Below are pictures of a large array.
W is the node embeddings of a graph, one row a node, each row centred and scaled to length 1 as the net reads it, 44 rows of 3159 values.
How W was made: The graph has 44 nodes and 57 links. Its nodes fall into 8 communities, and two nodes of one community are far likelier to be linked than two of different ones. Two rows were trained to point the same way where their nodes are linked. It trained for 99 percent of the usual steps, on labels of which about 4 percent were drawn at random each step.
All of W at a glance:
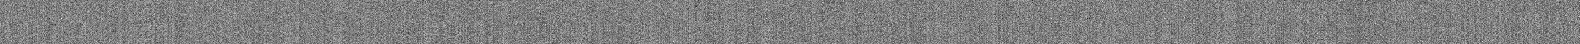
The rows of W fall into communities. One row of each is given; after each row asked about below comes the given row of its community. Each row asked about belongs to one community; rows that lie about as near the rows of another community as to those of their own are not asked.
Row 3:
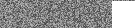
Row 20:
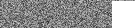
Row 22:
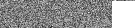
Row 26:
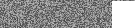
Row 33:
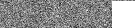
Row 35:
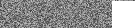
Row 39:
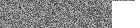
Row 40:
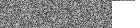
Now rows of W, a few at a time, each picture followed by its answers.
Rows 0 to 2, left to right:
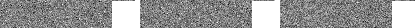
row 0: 35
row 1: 39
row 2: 39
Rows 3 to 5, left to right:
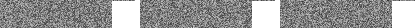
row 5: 40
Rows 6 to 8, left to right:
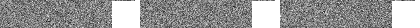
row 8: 39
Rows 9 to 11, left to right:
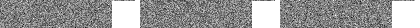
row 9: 35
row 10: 33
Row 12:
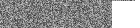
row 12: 3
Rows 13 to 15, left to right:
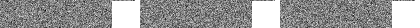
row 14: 22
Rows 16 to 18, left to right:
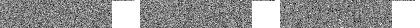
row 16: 20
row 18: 3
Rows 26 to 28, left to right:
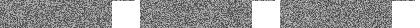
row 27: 35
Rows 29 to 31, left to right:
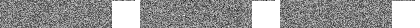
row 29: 33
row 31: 40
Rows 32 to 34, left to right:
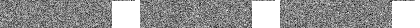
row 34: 26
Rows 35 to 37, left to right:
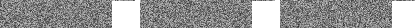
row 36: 3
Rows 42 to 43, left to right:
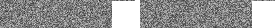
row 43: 33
